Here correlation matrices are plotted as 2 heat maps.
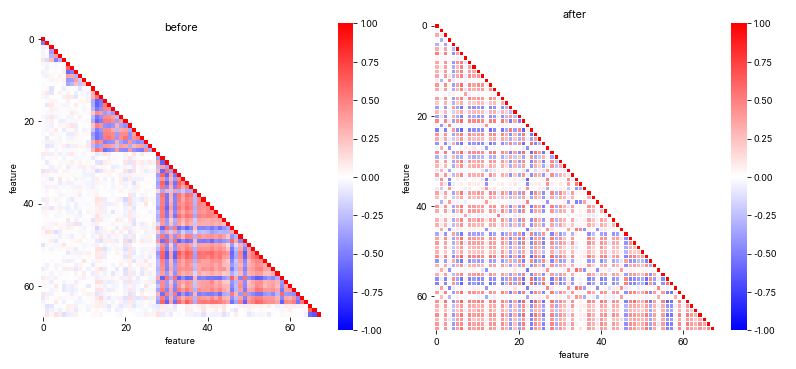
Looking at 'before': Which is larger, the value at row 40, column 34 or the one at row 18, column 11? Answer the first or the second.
the first
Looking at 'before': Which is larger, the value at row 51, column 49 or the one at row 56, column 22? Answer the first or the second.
the second
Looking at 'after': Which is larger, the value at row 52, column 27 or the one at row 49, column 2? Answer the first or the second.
the second
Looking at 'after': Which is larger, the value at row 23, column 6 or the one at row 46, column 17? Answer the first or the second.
the second
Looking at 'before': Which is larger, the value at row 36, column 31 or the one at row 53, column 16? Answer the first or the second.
the first
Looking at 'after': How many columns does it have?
68
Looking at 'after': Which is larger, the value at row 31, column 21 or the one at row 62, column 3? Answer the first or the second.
the first
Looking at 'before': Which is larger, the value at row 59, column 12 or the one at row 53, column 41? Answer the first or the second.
the second
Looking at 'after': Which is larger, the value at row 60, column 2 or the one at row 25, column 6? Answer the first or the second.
the second
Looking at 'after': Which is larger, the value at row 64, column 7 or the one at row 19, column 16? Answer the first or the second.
the second
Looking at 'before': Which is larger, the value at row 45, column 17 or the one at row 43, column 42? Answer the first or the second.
the second
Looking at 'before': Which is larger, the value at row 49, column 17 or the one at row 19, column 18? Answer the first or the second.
the first
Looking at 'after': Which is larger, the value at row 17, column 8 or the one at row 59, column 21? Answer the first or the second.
the second
